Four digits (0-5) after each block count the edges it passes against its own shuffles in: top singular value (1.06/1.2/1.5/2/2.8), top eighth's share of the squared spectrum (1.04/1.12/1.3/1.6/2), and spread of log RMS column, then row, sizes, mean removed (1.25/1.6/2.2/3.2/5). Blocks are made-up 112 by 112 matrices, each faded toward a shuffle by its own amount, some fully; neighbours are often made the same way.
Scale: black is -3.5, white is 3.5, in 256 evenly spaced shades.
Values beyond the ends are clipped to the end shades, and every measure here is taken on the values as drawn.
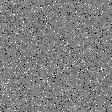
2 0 0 0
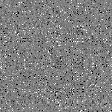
4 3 1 2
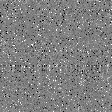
3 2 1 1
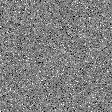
0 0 0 0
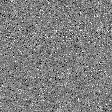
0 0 0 1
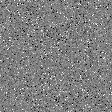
1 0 0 0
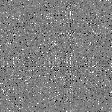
4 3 1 2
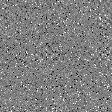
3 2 1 1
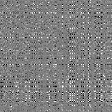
5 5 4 4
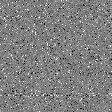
3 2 0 1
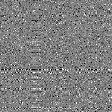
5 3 1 3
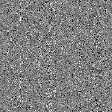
1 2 3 0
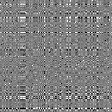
5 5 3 4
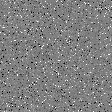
0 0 0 0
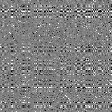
5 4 3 4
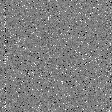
2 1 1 0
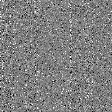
1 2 3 0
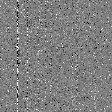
3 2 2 0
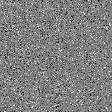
0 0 1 0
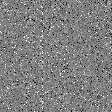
1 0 1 0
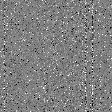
2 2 2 0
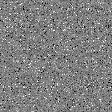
3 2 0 1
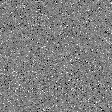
2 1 0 0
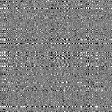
5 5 3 4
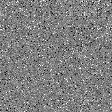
3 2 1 1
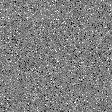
2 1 0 0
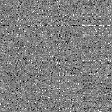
4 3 2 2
